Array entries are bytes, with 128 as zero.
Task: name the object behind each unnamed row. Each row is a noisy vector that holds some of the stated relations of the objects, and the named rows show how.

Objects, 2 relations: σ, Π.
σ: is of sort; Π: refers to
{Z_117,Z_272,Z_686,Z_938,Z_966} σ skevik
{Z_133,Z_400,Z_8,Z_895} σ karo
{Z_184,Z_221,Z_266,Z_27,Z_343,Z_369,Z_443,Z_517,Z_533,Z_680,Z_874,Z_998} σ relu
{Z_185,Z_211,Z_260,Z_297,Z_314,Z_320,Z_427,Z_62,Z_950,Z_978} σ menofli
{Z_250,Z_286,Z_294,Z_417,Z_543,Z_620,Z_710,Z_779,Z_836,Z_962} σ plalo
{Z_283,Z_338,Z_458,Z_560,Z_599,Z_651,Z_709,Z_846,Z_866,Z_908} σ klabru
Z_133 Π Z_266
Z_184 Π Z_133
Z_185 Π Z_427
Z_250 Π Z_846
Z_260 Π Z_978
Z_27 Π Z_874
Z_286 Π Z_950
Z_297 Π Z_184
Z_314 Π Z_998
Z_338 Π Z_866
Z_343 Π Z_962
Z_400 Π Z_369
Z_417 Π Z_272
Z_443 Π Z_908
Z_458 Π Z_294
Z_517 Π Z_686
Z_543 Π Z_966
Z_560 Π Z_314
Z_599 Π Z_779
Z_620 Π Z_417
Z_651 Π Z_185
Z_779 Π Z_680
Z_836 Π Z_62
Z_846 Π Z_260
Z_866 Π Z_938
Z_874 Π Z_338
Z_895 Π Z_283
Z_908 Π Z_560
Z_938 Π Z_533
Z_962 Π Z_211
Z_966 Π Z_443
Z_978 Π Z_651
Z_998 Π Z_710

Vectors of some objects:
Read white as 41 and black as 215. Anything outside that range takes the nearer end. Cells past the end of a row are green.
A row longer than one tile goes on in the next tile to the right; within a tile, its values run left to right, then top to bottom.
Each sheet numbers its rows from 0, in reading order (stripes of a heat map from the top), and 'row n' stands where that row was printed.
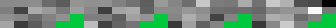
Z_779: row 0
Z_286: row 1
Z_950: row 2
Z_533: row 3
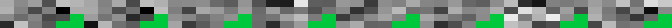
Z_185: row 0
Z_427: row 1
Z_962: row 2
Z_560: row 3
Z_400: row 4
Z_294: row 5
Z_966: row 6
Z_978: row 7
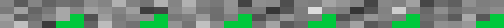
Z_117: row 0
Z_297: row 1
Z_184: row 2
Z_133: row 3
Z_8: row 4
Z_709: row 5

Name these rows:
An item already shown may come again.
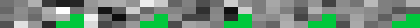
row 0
Z_938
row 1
Z_250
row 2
Z_651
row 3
Z_266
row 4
Z_320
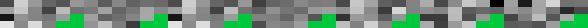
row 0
Z_27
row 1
Z_117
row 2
Z_27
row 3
Z_283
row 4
Z_874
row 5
Z_998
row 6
Z_314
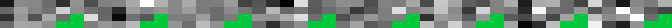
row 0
Z_338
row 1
Z_846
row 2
Z_221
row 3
Z_908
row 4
Z_133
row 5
Z_874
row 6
Z_710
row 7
Z_543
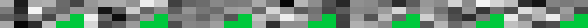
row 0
Z_710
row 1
Z_250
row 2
Z_283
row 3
Z_443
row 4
Z_866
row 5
Z_260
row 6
Z_966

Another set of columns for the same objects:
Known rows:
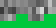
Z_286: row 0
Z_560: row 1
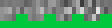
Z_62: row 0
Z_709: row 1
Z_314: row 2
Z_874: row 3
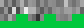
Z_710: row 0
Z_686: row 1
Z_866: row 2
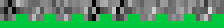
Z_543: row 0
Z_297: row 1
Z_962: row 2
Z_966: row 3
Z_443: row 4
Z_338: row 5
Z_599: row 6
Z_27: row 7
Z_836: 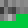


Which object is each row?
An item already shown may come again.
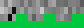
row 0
Z_938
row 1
Z_283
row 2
Z_320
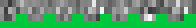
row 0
Z_908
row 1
Z_184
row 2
Z_266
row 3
Z_427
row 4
Z_283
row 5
Z_250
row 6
Z_185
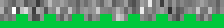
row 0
Z_998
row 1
Z_908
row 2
Z_266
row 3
Z_283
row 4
Z_260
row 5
Z_533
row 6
Z_133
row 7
Z_266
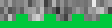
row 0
Z_294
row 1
Z_846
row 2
Z_8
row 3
Z_651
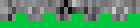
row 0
Z_117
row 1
Z_221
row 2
Z_543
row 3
Z_133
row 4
Z_266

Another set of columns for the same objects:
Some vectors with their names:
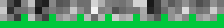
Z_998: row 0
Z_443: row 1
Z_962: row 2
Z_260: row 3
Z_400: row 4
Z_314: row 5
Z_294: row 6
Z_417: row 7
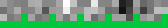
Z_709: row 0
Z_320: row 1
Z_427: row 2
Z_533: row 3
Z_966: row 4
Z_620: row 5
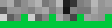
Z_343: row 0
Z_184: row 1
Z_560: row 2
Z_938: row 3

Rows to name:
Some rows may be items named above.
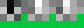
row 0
Z_710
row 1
Z_651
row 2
Z_846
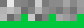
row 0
Z_533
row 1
Z_874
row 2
Z_117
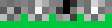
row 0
Z_297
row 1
Z_260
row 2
Z_543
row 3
Z_260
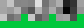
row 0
Z_266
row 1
Z_27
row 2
Z_966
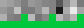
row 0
Z_283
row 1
Z_709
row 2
Z_250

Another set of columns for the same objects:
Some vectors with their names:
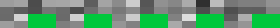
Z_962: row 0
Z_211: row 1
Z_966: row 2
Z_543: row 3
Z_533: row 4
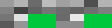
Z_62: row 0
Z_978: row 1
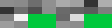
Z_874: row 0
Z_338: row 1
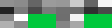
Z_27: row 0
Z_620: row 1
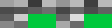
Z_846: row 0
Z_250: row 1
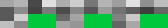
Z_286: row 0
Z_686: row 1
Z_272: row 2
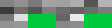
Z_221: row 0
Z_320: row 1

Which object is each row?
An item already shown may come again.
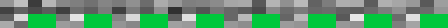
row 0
Z_250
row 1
Z_184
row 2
Z_443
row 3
Z_998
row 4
Z_294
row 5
Z_938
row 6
Z_314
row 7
Z_427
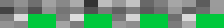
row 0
Z_443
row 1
Z_543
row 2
Z_117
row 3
Z_427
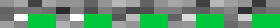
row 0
Z_297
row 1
Z_27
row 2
Z_710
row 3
Z_651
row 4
Z_283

